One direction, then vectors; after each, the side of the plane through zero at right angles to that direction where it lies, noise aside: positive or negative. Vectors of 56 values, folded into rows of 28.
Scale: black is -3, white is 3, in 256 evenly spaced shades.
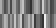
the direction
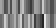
positive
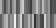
positive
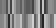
positive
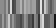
negative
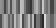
positive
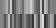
negative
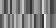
positive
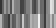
negative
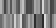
positive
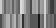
positive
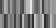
negative
